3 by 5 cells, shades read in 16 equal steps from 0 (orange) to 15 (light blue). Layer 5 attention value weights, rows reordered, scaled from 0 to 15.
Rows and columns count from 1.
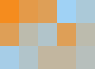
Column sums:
18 25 25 28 34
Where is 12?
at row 2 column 3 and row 3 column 2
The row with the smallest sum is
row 1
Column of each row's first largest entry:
4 3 1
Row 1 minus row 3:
-14 -9 -5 6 2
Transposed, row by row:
0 4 14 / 3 10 12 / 4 12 9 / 15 4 9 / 13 10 11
